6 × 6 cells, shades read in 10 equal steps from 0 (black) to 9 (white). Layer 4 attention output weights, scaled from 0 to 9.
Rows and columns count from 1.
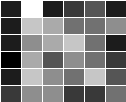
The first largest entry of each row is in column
2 2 4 2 2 2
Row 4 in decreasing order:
6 5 4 3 2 0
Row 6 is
2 5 5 2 2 4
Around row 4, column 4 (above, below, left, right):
7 4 3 4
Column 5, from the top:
3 4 4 4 7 2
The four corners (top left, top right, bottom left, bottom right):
1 1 2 4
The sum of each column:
6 39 26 24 24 16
